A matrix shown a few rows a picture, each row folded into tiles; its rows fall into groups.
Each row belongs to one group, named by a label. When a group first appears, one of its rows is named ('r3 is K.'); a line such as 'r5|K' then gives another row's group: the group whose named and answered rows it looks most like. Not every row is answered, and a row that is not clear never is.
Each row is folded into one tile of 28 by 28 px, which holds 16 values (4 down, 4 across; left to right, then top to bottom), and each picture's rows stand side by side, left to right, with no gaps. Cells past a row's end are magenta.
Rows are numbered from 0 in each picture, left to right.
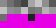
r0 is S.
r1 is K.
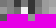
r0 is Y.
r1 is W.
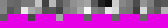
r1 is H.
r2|W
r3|S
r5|S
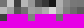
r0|H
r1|S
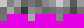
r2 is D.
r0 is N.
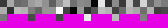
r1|K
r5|N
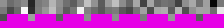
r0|Y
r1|W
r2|Y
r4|D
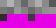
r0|K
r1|K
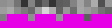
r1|S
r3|H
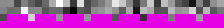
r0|Y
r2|D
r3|W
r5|H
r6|S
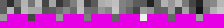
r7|W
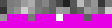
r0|W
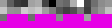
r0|S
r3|W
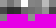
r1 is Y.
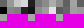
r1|W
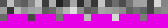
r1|H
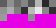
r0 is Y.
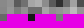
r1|K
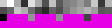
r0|K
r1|D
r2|W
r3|H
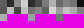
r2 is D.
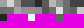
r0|K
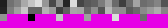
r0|W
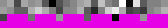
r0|H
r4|H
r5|W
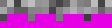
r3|H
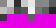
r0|H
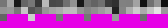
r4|W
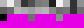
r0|K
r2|D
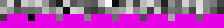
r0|H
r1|K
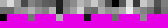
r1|S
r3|K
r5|D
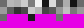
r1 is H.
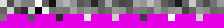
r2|K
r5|K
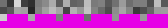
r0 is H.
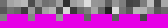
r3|N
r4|S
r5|H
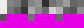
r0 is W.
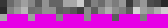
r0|W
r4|Y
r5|S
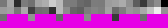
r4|K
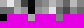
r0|K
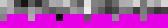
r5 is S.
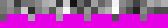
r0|Y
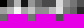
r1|S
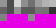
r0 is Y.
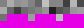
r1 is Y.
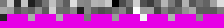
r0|H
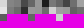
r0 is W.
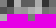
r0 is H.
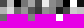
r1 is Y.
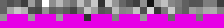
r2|D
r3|H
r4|S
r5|N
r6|S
